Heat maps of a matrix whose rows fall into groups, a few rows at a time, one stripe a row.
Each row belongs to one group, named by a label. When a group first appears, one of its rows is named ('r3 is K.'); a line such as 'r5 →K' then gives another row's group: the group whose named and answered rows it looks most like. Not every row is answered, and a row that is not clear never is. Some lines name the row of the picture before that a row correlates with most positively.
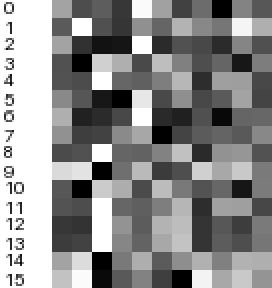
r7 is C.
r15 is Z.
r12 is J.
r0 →C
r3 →J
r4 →J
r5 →C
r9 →Z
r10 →J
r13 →J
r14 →Z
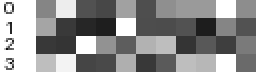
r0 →Z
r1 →C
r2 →J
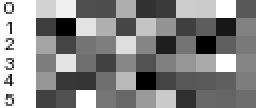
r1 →J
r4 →C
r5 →J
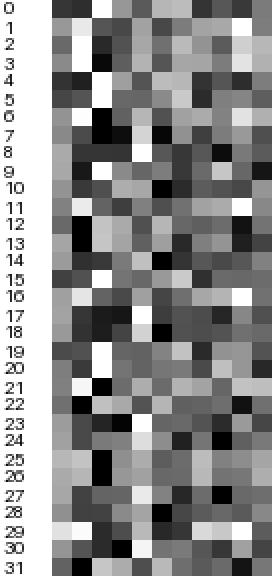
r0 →J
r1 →Z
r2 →Z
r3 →Z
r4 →J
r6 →Z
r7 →C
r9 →J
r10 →C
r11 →Z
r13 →J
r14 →C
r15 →J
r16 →Z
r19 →J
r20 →J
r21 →Z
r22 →J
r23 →C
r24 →C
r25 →Z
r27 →C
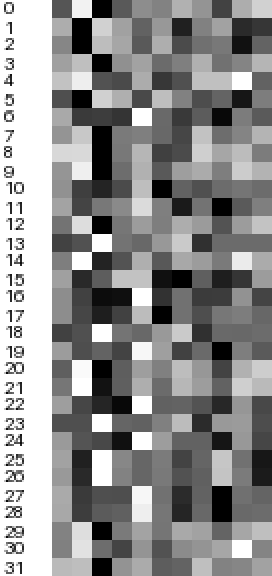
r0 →Z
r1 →J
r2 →J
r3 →Z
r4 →Z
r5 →J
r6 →C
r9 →Z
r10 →C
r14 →Z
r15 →C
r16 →C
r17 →C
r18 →J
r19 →C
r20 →Z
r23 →J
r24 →C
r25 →J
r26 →J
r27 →C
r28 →C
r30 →Z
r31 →Z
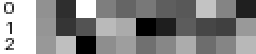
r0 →J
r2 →Z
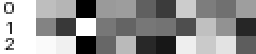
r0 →Z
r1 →J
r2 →Z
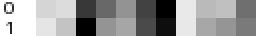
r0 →Z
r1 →Z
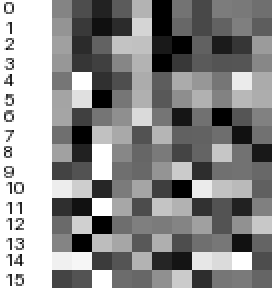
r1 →C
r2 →C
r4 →Z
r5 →Z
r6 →C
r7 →J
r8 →J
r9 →J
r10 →Z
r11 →J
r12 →Z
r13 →J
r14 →Z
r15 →J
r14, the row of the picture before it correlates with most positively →0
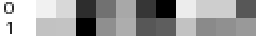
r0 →Z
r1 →Z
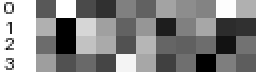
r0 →Z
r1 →J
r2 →J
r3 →C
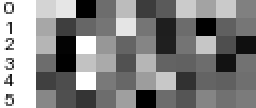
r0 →Z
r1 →C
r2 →J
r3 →J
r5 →C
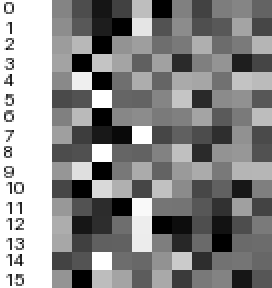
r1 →C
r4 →Z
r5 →J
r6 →Z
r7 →C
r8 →J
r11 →C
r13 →C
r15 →J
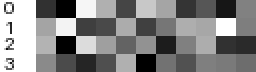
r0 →J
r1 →Z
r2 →J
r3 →C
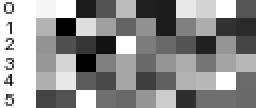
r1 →J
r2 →C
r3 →Z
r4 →Z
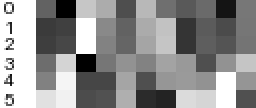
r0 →J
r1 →J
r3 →Z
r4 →Z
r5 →Z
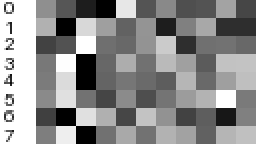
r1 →J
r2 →J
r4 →Z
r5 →Z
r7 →Z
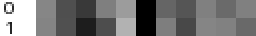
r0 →C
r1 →C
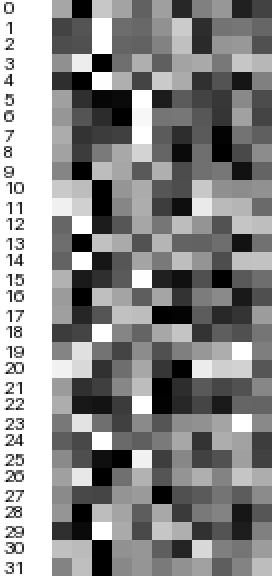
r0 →J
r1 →J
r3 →Z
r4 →J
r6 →C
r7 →C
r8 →C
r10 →Z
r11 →Z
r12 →Z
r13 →J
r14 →Z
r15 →C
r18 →J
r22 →C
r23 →Z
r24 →J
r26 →Z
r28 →J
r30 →Z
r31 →Z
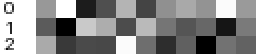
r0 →Z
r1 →J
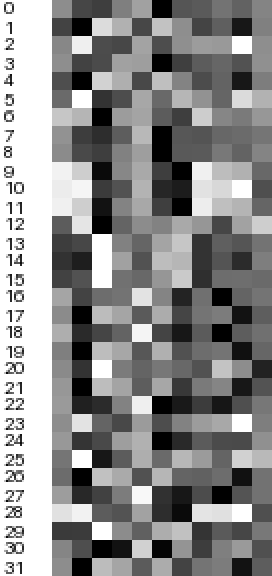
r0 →C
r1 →J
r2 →Z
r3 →C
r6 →Z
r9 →Z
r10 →Z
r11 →Z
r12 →Z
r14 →J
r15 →J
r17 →J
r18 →C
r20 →J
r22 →C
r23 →Z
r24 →C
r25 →Z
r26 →J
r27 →C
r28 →Z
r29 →J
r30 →C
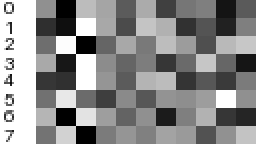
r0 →J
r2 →Z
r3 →J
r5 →Z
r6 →J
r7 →Z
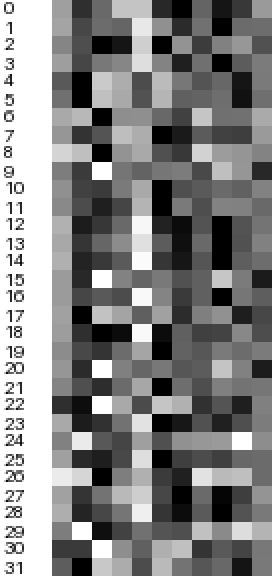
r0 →C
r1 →C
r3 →C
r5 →J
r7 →C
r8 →Z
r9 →J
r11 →C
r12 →C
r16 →C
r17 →J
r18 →C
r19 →C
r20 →J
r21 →C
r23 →C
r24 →Z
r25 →C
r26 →Z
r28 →C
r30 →J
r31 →J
